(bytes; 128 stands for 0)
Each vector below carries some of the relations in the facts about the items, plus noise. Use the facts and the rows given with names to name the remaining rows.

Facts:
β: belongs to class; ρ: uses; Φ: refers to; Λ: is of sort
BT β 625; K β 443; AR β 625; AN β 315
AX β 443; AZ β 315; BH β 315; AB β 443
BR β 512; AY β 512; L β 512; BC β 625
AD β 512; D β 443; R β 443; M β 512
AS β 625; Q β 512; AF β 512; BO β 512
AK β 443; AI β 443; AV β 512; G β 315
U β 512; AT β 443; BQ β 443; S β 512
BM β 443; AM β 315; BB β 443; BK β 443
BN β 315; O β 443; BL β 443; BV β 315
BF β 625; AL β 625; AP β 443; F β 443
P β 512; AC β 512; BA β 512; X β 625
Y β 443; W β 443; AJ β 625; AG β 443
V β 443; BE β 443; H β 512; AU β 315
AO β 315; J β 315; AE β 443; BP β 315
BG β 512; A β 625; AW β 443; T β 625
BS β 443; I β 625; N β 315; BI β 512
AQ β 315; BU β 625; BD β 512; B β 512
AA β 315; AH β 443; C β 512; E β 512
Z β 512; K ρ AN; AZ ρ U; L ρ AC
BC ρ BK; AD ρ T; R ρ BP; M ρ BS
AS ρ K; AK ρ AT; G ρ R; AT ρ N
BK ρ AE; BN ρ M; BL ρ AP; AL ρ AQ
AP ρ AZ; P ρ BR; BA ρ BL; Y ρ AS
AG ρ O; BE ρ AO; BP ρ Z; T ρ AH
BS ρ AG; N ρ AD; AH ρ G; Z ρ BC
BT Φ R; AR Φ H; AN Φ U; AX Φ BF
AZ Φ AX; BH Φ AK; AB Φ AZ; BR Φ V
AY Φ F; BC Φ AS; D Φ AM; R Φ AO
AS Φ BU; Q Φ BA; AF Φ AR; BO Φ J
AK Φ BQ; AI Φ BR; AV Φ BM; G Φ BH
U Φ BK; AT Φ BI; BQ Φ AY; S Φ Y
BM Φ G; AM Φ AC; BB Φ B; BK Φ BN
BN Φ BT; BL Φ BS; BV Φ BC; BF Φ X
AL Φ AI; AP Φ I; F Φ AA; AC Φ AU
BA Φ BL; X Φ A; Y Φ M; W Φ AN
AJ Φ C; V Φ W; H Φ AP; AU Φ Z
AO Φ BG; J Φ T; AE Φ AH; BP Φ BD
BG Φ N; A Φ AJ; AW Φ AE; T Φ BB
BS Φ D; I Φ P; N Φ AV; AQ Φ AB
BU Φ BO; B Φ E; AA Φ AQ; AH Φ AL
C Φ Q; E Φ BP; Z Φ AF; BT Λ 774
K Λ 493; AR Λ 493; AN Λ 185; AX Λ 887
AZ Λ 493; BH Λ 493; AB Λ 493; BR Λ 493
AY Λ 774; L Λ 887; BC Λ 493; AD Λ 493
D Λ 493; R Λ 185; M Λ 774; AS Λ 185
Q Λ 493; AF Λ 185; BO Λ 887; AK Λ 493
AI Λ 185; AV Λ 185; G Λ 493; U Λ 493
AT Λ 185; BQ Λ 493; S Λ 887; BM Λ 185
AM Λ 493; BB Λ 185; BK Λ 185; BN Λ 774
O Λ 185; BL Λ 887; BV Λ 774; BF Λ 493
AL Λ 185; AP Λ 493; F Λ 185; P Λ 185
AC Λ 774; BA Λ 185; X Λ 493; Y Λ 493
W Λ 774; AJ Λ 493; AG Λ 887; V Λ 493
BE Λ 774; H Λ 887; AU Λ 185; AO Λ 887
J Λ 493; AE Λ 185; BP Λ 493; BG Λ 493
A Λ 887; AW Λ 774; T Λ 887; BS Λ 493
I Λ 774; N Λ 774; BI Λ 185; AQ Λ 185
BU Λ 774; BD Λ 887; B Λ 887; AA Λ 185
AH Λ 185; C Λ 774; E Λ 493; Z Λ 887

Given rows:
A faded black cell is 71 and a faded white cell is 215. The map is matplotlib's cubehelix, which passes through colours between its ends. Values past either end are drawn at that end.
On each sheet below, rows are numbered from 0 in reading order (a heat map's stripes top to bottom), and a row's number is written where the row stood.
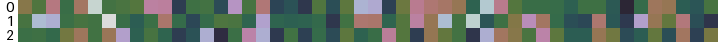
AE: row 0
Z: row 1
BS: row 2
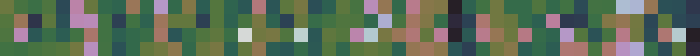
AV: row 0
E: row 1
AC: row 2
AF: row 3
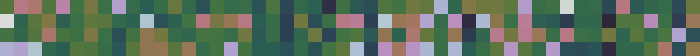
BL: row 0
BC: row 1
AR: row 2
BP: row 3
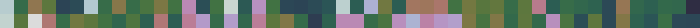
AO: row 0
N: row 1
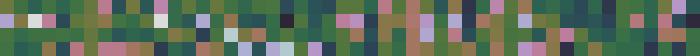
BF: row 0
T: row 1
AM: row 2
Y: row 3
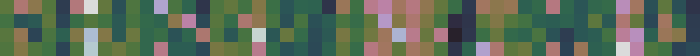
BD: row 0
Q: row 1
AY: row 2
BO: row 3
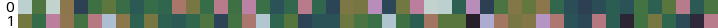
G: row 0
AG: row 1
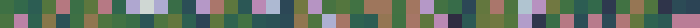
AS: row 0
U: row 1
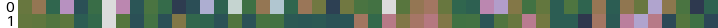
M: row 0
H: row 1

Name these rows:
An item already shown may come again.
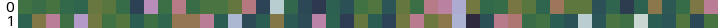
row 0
AA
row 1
BA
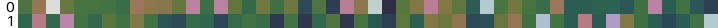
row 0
AH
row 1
AP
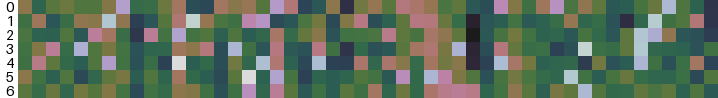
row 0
BU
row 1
BR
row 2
AV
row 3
BA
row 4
L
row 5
J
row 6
AU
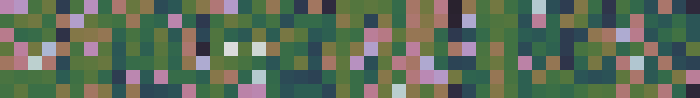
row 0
BE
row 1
AI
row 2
BG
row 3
BN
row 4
AD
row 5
AA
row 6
C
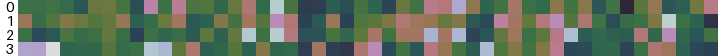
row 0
AA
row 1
BU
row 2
BV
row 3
R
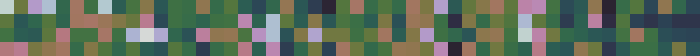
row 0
AK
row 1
K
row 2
AS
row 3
W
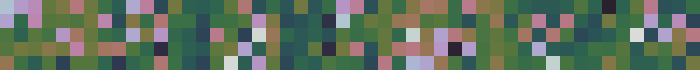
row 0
BK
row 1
BT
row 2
AQ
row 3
AW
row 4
J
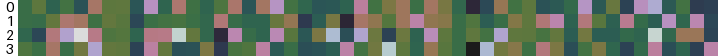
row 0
BI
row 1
I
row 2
AL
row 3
O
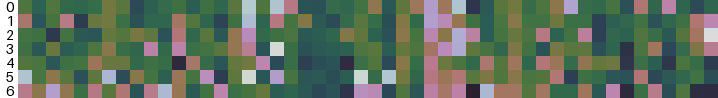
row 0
BV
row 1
BH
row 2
AZ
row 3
AA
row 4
D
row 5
AO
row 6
AT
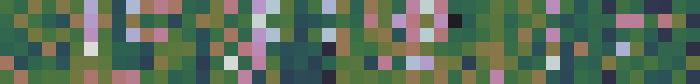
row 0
AN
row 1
AY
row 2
AN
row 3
S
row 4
J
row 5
AX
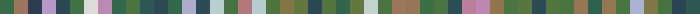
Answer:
M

